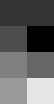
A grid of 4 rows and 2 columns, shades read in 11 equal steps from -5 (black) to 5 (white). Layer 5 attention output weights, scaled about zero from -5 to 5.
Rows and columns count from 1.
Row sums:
-6 -7 -1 5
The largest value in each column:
1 4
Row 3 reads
0 -1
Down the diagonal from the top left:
-3 -5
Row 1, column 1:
-3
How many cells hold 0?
1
